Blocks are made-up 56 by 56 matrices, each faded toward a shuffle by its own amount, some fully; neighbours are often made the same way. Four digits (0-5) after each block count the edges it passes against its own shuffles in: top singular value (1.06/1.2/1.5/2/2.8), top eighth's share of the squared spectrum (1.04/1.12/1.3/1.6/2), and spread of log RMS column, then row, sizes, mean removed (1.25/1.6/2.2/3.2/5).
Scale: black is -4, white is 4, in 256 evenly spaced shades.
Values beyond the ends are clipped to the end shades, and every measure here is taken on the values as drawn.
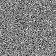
0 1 0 0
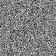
0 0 0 0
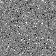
0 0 0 1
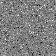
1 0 0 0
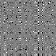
4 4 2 2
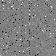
2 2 1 0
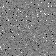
2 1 0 0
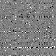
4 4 1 2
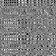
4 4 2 3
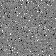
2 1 0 0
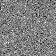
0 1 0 0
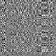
4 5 3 3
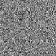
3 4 1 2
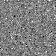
1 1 0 0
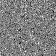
1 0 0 0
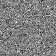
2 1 0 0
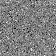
0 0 0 0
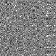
3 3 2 1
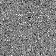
1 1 0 0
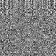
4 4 2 2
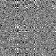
4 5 2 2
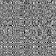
4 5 3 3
